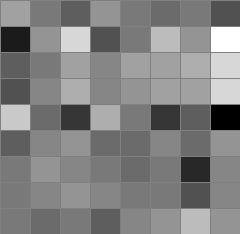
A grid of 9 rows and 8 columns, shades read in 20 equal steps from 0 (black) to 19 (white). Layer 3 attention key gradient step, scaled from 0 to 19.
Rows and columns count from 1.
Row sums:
71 88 91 90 60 73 69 74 79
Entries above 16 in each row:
0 1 0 0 0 0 0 0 0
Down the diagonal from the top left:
12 11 12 10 9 10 3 10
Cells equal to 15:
1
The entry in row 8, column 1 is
9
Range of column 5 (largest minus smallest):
4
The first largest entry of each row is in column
1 8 8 8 1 3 2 3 7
